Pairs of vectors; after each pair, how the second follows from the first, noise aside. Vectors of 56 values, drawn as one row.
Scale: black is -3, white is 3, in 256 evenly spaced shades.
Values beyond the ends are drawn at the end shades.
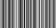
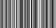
reversed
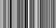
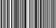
sign-scrambled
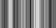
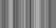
shrunk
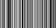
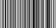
wrapped around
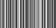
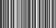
reversed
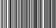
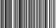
reversed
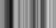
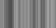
shrunk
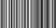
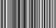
wrapped around
